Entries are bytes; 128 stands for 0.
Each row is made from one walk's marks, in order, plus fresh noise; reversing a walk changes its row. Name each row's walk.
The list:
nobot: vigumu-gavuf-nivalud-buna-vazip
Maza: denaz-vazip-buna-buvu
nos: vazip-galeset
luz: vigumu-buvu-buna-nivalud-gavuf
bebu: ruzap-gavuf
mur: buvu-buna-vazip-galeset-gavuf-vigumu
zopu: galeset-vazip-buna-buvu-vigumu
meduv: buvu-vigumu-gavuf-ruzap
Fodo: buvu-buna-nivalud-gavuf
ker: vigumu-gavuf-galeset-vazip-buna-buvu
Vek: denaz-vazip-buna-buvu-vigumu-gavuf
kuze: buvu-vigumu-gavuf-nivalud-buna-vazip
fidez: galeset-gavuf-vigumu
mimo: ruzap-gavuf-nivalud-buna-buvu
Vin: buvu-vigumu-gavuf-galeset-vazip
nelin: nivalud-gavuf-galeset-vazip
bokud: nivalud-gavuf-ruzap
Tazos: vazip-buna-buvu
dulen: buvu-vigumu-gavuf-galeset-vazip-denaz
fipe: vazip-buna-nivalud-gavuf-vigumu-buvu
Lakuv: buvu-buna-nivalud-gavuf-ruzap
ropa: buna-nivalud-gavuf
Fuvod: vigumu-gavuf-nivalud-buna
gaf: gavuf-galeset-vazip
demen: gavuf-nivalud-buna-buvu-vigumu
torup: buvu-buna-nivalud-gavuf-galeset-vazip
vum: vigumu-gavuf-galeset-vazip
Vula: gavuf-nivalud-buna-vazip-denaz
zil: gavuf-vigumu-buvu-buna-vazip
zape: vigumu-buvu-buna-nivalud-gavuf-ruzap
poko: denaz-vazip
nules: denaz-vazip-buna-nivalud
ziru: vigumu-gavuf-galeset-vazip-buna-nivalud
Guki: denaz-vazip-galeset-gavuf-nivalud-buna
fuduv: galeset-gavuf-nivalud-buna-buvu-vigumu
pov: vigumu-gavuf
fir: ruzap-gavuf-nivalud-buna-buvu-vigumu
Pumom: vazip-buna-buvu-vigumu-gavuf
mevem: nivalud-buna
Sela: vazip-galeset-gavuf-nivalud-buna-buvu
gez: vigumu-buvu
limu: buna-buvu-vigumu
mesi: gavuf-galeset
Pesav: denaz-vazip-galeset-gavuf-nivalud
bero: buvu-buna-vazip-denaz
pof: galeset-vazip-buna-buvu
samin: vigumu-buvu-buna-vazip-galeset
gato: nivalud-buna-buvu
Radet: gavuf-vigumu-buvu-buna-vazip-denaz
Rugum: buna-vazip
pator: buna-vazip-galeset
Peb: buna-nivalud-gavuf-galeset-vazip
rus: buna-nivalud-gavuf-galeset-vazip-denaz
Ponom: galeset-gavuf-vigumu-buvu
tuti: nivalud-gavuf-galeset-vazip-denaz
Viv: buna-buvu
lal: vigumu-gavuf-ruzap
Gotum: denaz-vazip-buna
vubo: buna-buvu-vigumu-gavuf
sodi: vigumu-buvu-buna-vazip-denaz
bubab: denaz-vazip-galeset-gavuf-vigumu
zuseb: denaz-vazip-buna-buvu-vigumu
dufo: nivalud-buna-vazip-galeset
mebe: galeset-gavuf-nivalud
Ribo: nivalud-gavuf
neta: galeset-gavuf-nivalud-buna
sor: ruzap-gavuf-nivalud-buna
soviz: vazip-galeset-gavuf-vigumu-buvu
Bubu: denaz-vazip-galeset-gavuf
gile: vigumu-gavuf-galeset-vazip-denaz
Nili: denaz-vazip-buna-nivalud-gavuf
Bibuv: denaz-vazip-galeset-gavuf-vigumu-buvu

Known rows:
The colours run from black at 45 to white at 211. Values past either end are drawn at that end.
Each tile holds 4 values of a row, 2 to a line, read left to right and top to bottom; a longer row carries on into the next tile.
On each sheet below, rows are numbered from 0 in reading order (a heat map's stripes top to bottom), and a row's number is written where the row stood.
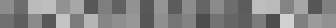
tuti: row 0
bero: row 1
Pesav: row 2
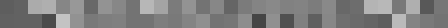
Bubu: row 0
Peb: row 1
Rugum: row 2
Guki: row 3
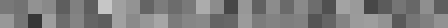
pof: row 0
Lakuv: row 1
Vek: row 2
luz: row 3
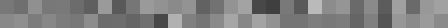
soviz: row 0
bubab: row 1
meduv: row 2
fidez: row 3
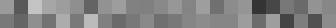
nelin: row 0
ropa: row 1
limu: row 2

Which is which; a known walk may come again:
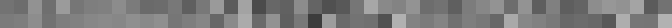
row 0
vum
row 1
Vin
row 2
sodi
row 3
bubab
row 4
Bibuv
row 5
poko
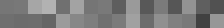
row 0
rus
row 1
zuseb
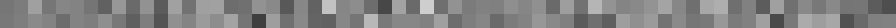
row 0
ziru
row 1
fidez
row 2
pof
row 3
lal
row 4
ropa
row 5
neta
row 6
Sela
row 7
fipe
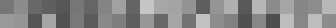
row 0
samin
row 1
nelin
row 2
mebe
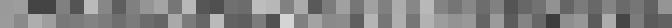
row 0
meduv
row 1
nules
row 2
Pesav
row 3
bokud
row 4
mur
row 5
Tazos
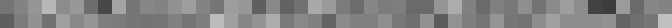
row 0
Vula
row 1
mevem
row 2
Lakuv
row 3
soviz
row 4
gato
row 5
gez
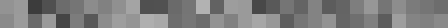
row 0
limu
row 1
zape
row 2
luz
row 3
gile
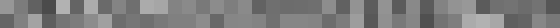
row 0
pov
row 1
Peb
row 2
dulen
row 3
bero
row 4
kuze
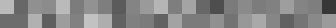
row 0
Ribo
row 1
Nili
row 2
nobot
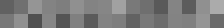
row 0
Rugum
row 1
Ponom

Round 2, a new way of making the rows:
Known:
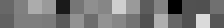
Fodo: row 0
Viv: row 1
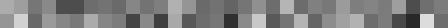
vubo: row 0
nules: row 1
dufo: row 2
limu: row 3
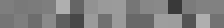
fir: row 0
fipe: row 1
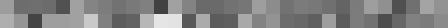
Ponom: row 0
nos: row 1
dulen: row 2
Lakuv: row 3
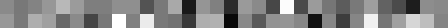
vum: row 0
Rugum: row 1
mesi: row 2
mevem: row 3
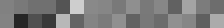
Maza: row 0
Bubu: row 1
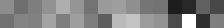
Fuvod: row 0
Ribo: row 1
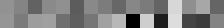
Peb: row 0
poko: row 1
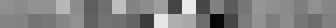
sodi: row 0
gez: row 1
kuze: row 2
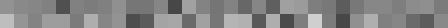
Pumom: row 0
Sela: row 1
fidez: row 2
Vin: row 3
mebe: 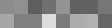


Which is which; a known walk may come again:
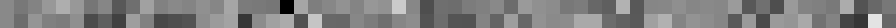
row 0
nobot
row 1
mur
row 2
Tazos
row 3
sodi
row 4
Guki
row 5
pator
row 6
tuti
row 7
limu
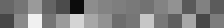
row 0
mevem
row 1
nelin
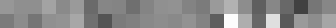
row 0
luz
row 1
Fuvod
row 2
ropa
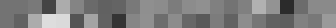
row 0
nos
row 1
kuze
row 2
Fodo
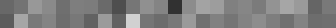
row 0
dulen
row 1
meduv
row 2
ziru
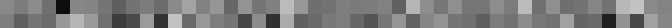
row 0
gato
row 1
Gotum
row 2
nules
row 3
Bibuv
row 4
ker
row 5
zuseb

